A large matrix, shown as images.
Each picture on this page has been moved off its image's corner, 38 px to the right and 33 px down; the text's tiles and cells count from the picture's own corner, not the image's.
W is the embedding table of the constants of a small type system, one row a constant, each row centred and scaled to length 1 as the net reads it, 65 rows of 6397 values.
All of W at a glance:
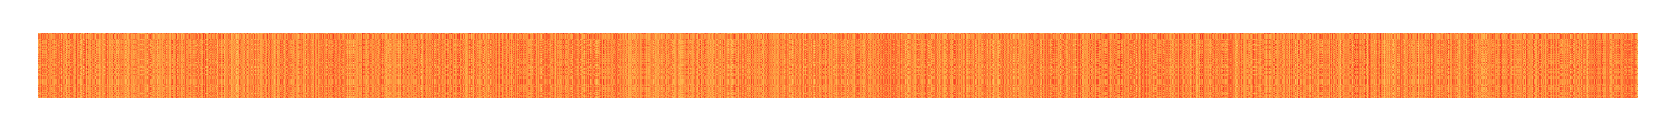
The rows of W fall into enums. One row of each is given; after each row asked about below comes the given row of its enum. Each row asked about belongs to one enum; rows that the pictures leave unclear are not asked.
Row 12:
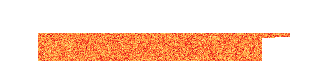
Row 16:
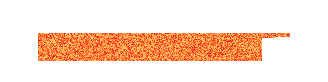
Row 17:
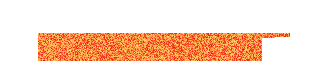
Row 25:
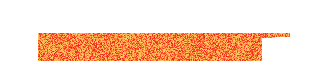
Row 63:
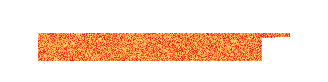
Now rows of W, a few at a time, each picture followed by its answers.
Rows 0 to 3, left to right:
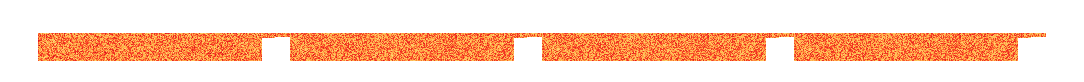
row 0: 16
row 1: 25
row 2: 25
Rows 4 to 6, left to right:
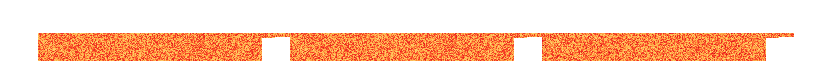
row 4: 25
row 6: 16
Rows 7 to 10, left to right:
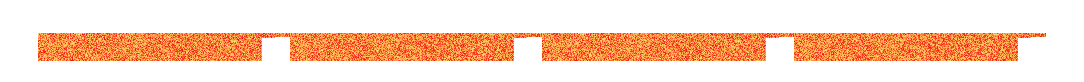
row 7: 63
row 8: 17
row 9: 63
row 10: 17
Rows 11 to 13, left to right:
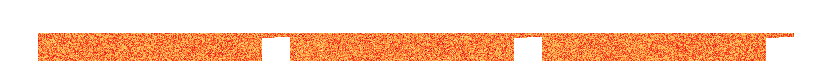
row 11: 16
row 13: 17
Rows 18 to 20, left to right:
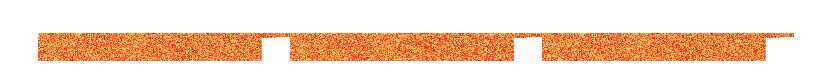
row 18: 63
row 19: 17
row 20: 63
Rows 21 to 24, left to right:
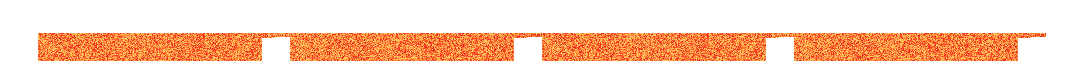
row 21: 25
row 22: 17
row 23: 25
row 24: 17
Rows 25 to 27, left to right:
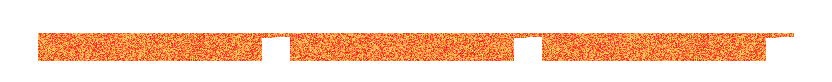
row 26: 16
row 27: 25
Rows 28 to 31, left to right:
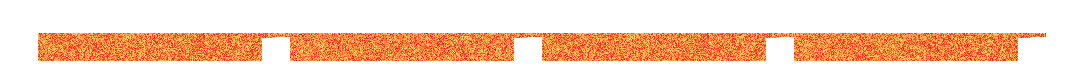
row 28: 25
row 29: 12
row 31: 17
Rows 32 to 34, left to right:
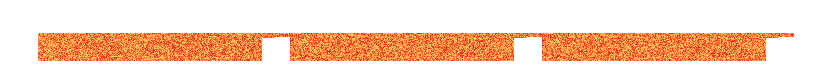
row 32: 17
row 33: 16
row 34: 16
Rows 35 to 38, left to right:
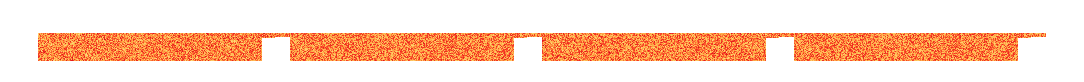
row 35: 63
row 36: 25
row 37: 16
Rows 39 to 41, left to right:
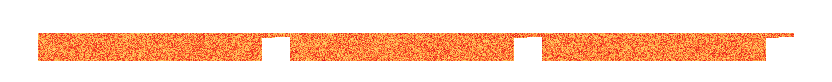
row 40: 63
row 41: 16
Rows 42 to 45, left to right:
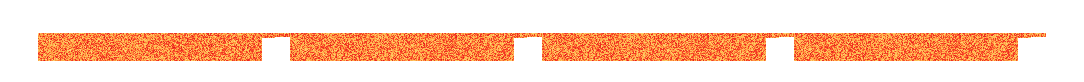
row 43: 25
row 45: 25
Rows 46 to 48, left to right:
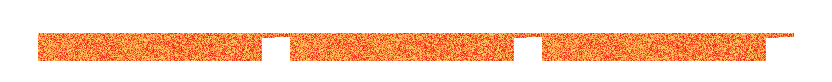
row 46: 17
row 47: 17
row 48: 17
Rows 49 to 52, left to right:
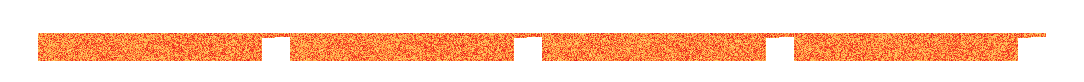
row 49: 17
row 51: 63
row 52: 25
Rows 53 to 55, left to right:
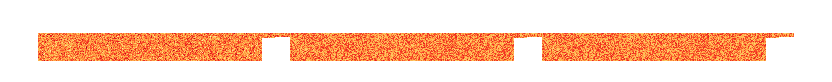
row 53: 12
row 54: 25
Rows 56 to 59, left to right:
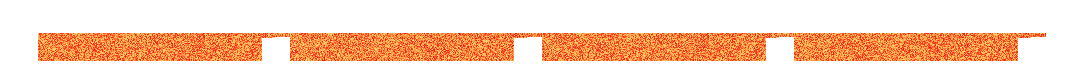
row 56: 25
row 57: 63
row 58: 25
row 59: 17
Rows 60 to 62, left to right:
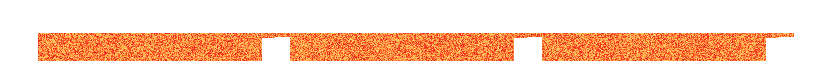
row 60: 16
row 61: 17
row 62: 25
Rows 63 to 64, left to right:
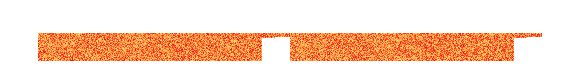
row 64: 17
